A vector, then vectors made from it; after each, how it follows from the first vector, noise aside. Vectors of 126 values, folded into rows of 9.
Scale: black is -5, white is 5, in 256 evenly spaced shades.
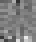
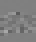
partly zeroed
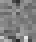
sign-scrambled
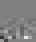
partly zeroed
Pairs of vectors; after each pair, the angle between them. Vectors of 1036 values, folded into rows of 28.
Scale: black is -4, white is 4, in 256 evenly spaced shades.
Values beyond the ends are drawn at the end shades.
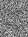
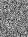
partly opposed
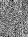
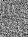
orthogonal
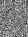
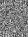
nearly parallel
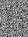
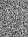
partly opposed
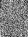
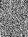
nearly parallel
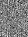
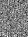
nearly parallel
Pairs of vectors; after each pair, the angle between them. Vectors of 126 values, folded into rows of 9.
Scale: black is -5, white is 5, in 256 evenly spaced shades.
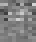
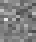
partly opposed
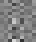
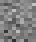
partly opposed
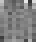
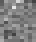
partly opposed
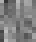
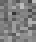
orthogonal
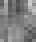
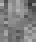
nearly opposite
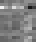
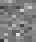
partly opposed
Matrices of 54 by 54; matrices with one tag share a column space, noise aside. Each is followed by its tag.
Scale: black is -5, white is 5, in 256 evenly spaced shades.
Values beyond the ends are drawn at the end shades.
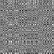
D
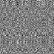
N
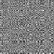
D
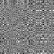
D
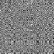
D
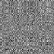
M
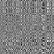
M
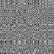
D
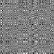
D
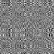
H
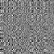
M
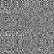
N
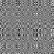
H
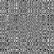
M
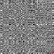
D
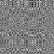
N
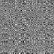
D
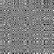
D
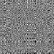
D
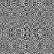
H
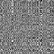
M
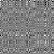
N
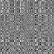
M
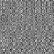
M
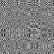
H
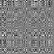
N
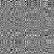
N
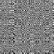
D
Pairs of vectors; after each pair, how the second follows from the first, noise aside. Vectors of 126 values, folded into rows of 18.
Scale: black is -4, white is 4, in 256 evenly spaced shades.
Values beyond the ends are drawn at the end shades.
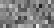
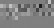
partly zeroed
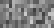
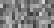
shuffled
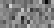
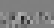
partly zeroed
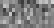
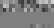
partly zeroed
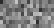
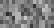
shuffled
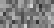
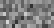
shuffled
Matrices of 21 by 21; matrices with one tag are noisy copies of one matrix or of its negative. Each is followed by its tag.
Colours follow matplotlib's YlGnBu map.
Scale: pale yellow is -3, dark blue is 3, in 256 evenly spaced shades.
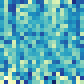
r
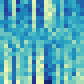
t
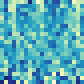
r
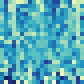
r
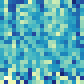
r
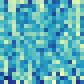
r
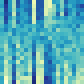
t
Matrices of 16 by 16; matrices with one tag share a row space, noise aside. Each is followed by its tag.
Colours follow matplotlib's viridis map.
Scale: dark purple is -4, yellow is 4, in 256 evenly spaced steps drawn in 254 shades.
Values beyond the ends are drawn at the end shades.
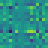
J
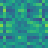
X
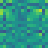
X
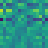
X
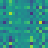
J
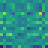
X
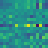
J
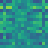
X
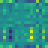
J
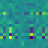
J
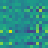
J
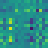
J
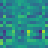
X
